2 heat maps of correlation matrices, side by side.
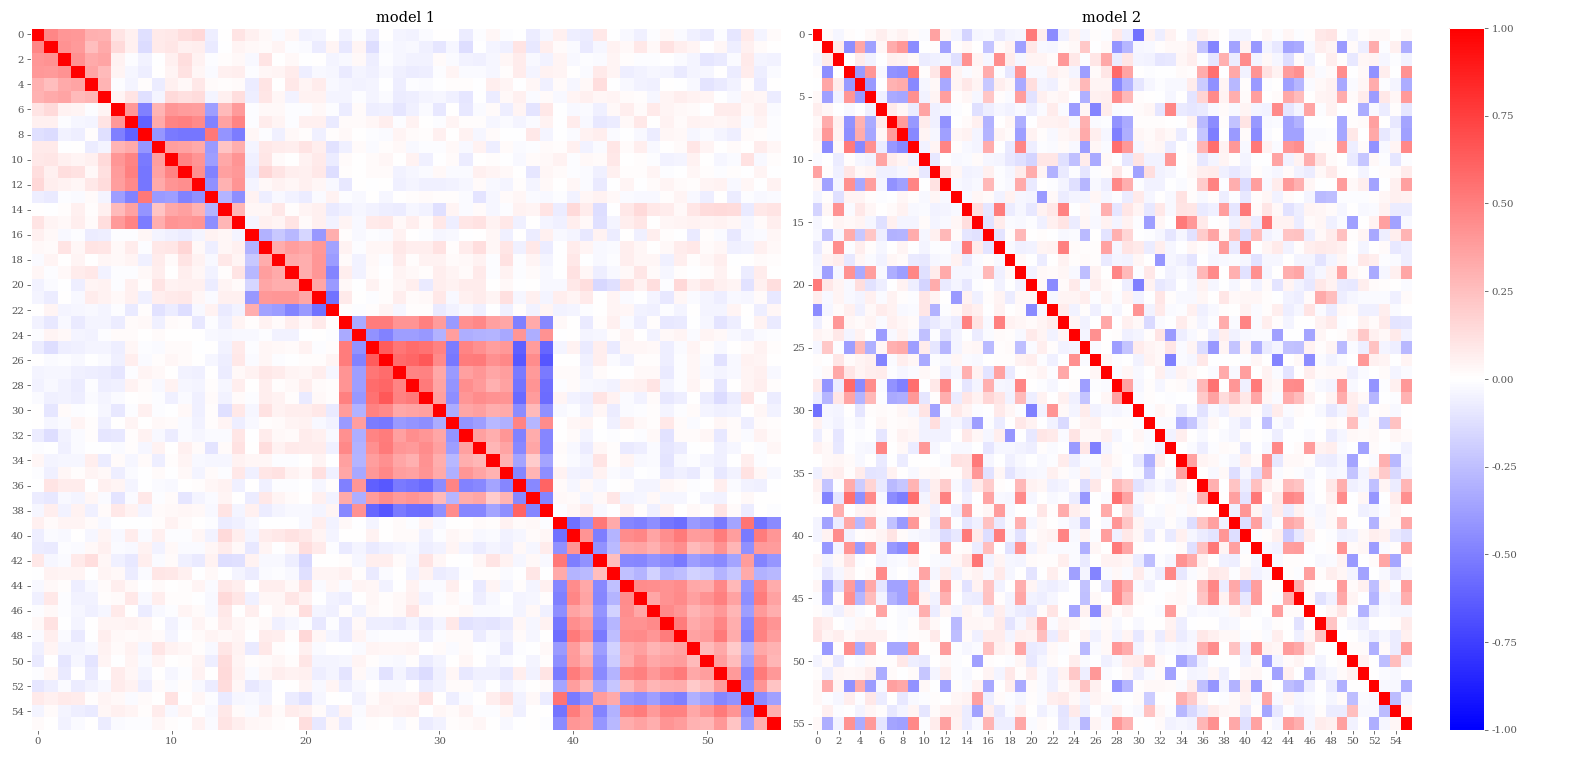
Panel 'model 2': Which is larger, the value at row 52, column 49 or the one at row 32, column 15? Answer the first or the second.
the second
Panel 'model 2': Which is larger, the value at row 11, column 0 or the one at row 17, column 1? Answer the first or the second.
the first
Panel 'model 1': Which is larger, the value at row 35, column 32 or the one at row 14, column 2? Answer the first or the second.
the first
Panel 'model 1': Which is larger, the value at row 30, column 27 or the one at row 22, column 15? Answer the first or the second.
the first
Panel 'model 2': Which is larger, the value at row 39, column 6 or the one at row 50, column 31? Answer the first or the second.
the second
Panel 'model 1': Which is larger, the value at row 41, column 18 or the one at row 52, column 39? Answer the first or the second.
the first
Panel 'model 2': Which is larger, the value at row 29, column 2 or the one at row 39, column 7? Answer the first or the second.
the first
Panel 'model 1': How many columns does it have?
56
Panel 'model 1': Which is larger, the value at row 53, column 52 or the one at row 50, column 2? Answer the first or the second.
the second
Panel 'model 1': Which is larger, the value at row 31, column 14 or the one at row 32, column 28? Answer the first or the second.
the second
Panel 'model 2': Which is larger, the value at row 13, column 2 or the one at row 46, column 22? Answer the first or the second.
the second
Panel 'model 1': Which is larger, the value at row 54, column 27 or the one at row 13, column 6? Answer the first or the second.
the first
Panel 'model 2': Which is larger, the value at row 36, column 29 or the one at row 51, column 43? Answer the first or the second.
the first
